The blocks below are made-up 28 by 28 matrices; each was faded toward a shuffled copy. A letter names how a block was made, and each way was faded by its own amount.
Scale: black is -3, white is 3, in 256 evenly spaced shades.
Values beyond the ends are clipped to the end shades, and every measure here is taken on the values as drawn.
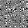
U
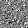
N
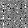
U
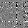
U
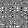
U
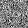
N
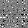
U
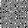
U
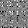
U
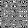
U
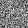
N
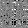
U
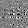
U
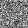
N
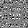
U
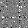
U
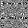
U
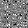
U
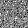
N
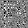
U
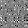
U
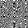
U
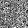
N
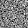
N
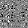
U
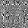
U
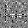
U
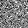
N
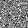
N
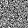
N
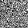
N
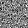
N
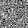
N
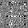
U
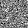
N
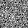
N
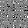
U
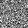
N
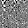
U
